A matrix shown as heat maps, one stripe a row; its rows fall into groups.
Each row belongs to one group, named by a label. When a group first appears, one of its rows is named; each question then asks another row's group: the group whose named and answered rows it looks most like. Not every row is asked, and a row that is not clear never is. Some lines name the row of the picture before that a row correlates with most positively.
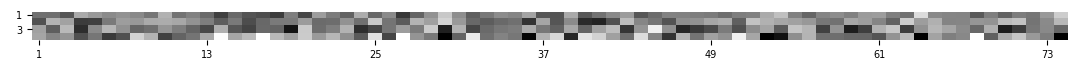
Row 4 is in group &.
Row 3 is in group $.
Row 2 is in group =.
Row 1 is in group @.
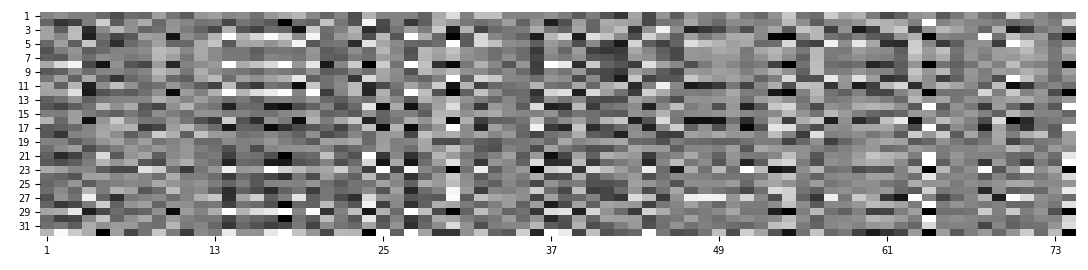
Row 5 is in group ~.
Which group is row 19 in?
$
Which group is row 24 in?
@
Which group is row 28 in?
@
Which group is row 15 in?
~
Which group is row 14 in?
@
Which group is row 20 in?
=
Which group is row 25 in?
=
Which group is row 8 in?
&
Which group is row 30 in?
@
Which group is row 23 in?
&
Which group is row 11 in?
$
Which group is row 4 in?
&
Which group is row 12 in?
&
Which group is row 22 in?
@
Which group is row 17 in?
@
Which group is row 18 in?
=
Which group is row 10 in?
~
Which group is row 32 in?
&
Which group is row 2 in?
@
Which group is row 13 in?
=
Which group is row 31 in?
@
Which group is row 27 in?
~
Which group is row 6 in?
=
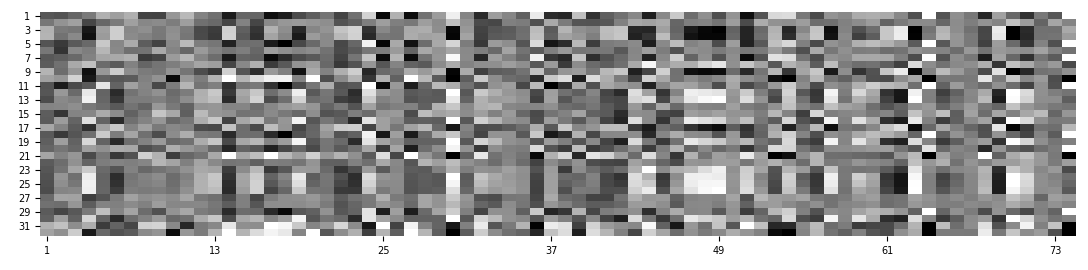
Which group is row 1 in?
@
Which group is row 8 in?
~
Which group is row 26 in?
~
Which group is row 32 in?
&
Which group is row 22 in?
=
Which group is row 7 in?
@
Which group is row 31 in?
&
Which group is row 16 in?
~
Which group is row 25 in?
~
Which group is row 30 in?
~
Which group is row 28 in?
=
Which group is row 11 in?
@
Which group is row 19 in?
~
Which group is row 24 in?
~
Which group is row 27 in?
=
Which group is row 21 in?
&
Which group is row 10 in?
&
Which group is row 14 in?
~
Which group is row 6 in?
=
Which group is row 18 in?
@
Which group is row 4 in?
$
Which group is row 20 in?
@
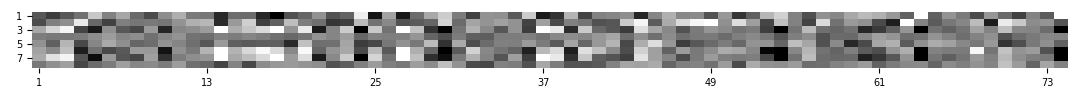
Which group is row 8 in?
=
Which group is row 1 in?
@
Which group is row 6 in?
&
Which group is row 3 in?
&
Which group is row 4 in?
$
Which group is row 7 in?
&
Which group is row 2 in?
~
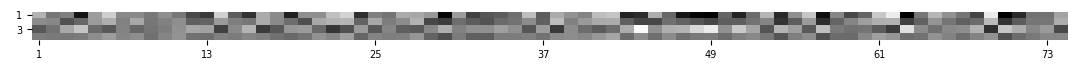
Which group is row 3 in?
~
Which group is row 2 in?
$
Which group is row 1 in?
$
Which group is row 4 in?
$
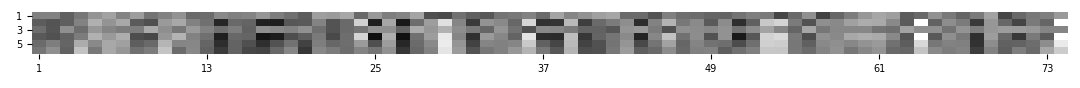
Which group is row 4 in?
@
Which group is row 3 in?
=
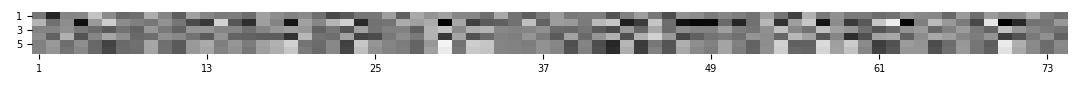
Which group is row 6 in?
~
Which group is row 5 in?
~
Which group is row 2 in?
$
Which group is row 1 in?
=
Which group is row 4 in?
$
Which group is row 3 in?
~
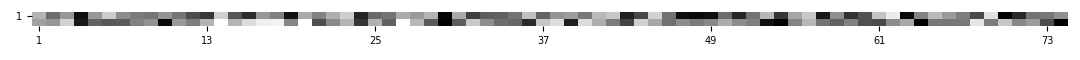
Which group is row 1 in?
$
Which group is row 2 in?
&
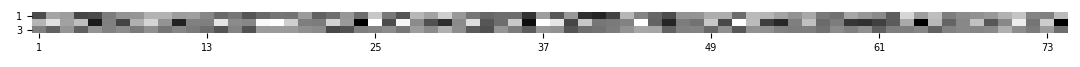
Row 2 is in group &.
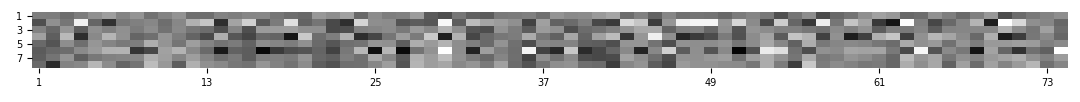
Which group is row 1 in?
$
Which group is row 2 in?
~
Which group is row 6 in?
@
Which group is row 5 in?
=
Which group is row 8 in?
=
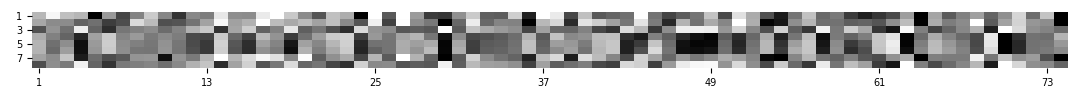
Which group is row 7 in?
&
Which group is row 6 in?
$
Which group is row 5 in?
$
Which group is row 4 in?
$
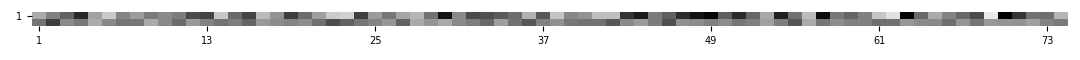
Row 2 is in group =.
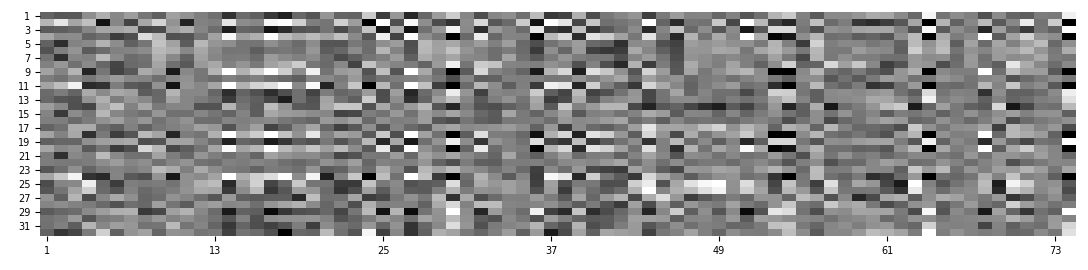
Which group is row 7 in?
=
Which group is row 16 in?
$
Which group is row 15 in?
=
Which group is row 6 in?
=
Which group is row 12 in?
@
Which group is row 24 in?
&
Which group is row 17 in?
~
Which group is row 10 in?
$
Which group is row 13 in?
@
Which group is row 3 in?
@
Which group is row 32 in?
@
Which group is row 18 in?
&
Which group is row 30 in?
=
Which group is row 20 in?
&
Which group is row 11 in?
&
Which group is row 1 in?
@
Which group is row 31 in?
@
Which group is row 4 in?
&
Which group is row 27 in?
$
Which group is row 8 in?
~
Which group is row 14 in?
$
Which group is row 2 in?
&
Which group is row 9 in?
&
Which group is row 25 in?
~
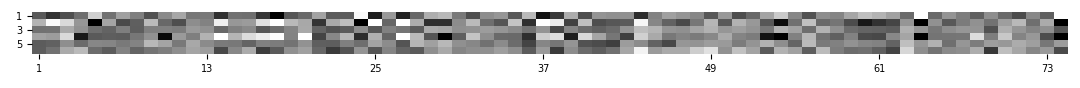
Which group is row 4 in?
&
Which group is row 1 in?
@
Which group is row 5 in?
=
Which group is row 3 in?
~
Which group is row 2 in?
&
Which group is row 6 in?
~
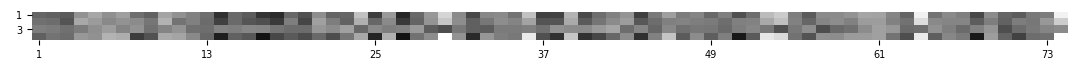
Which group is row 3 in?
$
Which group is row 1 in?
@
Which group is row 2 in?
@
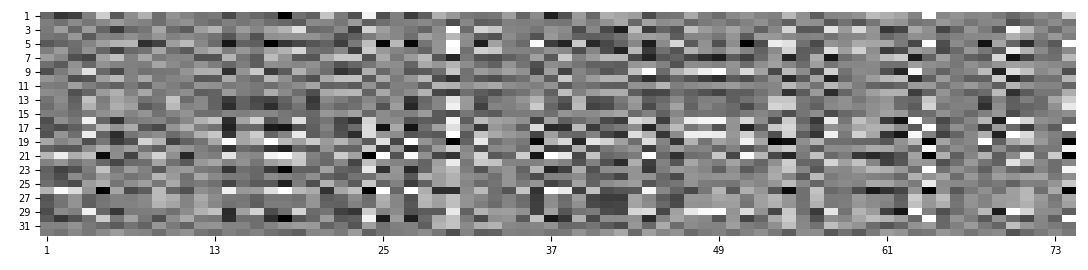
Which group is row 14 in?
@
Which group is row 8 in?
=
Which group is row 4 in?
=
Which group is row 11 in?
~
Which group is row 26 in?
&
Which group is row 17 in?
@
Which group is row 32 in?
$
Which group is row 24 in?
=
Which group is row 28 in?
=
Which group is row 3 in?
~
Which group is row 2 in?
$
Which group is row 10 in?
$
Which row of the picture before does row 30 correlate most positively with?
1
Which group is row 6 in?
~
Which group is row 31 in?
~
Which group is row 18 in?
~
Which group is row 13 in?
@
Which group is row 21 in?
&
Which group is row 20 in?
@
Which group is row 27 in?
=
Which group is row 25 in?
@
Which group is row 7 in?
$
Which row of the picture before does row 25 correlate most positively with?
2
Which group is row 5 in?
@
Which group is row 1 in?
@
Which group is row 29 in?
~
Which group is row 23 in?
@
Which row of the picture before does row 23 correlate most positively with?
1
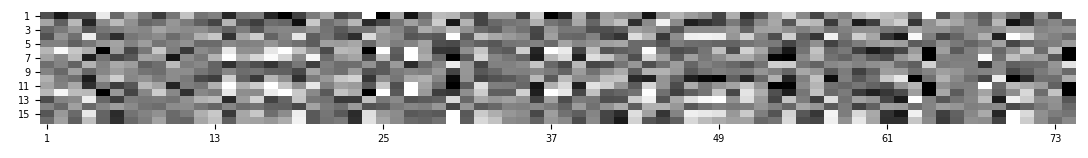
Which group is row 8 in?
@
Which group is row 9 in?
$
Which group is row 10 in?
$
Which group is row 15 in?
~
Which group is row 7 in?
&
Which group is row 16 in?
~
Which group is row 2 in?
$
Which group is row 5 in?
$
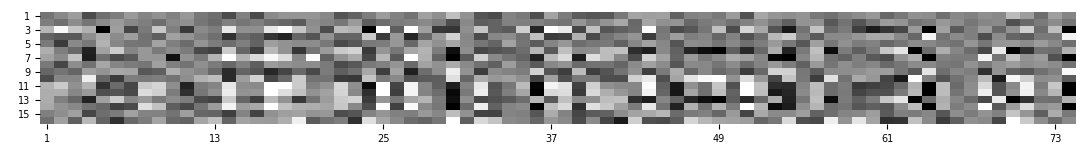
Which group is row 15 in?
=
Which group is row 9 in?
@
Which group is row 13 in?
$
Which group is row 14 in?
&
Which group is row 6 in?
$
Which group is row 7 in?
&
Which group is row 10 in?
~
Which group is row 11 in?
&
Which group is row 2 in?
$
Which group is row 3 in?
&
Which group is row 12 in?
&
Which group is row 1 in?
=
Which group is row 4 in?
@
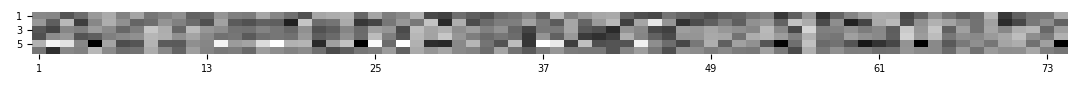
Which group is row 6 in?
=
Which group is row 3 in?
=
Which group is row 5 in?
&
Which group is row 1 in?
$
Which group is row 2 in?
$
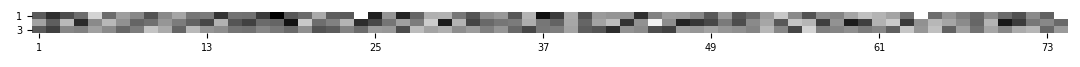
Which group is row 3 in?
=
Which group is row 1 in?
@
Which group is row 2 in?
$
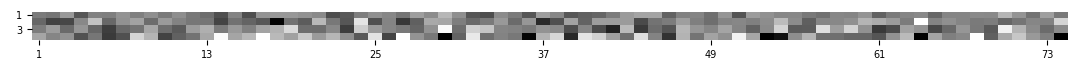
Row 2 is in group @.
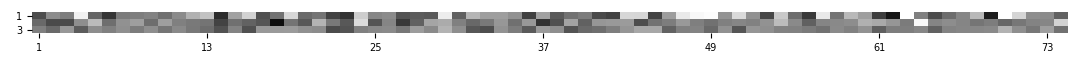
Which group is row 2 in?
@
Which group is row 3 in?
=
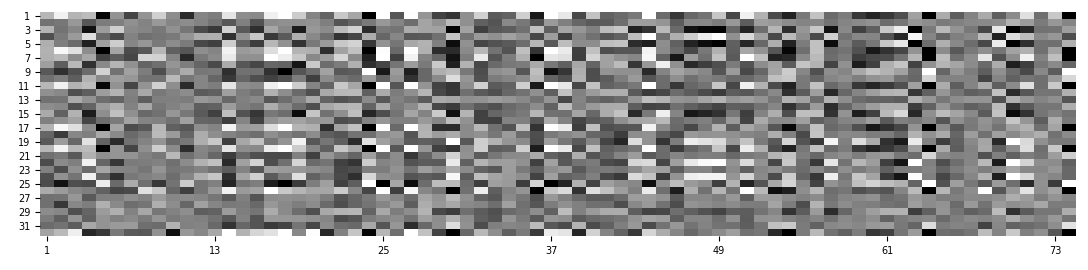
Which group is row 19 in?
~
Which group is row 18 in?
=
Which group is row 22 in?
~
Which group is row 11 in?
&
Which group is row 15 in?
$
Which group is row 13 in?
~
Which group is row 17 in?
&
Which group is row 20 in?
&
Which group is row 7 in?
&
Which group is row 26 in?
&
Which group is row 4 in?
~
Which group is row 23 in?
=
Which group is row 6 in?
&
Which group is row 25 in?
@
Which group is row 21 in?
@
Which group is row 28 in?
=
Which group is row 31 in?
@
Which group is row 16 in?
=
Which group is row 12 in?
$
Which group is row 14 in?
$
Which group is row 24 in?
~
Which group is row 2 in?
=
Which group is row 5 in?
$
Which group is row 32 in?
&
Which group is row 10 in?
@
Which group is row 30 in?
=
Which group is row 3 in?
$
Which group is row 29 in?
$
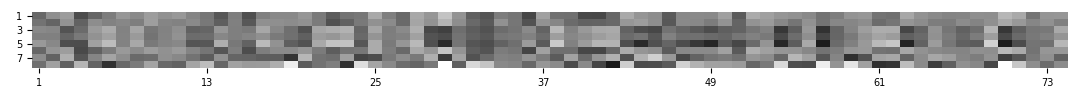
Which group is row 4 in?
$
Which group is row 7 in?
$
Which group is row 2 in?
=
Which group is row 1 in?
=
